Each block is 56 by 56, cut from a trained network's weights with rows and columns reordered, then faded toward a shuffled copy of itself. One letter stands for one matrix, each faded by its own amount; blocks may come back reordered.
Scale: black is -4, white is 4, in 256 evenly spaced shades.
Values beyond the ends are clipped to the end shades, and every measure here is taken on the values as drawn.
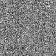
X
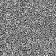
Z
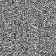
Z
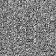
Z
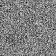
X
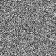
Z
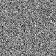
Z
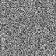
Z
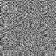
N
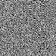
X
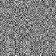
N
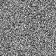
Z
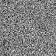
Z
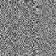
N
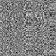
N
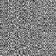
N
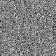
X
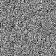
X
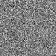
Z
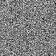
Z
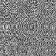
N
